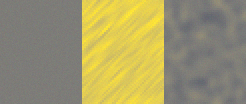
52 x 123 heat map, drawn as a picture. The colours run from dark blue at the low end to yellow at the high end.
The table splits into one row of 3 panels. Panel 1,1: middling, flat. Panel 1,2: very high, slanting up to the right, faint in contrast. Panel 1,3: middling, blotchy, faint in contrast.
